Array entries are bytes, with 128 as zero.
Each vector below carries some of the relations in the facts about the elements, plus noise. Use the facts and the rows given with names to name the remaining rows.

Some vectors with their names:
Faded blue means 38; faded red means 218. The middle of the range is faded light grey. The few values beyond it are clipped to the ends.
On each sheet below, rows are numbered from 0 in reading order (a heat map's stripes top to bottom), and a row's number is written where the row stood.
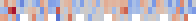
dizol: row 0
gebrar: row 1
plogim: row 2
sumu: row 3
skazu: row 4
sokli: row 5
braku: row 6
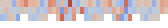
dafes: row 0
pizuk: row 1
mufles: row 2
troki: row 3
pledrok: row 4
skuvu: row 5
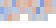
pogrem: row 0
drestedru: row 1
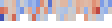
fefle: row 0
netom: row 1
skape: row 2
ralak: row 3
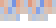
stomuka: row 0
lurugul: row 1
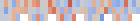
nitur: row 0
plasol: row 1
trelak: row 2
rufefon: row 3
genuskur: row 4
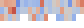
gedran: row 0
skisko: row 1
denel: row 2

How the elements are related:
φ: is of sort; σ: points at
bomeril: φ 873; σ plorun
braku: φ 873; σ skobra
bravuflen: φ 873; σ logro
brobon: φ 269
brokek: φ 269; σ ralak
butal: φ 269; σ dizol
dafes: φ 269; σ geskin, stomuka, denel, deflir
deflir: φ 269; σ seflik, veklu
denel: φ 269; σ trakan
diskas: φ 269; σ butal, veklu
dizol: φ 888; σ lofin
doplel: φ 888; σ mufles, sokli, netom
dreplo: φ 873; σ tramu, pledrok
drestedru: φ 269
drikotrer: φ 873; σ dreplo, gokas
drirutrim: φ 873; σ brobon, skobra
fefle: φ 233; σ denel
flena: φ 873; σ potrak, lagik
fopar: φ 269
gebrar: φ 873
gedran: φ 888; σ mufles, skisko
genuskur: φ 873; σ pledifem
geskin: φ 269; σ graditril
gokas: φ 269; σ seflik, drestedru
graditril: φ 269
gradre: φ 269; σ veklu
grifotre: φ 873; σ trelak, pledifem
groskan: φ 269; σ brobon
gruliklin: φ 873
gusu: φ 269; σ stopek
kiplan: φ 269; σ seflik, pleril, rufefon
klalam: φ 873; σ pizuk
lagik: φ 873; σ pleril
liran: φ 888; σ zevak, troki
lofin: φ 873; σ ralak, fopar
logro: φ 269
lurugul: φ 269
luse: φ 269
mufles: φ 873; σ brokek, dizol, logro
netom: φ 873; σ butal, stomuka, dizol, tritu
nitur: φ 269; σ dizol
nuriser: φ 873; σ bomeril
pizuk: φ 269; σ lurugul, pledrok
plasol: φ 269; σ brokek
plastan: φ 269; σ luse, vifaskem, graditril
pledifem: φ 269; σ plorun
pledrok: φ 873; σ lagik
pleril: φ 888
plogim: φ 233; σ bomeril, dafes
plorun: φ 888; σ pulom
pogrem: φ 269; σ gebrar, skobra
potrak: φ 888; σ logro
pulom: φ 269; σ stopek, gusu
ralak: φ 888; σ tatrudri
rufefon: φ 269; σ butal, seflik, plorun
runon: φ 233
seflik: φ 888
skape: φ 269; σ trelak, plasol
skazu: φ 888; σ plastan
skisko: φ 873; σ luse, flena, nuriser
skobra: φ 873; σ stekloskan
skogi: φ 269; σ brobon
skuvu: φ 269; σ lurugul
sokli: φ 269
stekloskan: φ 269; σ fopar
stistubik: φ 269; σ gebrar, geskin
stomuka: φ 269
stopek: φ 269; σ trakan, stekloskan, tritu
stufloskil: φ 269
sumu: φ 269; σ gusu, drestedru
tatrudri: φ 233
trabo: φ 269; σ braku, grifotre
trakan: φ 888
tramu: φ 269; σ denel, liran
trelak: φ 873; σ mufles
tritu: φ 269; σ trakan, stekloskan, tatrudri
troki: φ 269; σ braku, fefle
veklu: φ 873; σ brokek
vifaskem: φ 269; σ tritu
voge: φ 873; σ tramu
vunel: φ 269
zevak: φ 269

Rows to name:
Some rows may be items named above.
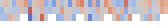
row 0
troki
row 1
plogim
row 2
denel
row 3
gusu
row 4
skisko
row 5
gradre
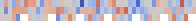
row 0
butal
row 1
logro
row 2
tatrudri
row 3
dreplo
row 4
trakan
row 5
stekloskan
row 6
trelak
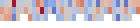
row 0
veklu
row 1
plorun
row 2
denel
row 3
tritu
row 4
stopek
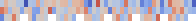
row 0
runon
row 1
pledifem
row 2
diskas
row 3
bomeril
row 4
bravuflen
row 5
skobra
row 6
pleril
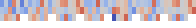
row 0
braku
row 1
lofin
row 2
brokek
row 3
grifotre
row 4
fefle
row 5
flena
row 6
brokek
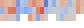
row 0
liran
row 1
potrak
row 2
skape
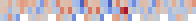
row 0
deflir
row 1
brobon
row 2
seflik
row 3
seflik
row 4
dizol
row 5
fopar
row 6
troki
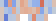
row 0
pulom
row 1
voge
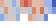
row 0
tramu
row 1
seflik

